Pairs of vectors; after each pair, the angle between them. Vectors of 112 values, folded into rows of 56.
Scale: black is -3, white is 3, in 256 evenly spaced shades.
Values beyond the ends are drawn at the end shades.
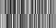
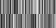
orthogonal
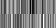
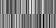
nearly opposite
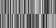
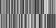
nearly opposite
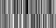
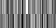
nearly opposite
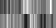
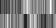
nearly parallel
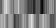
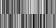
partly opposed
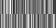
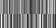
orthogonal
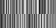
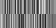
nearly opposite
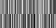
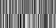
orthogonal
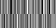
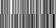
partly opposed
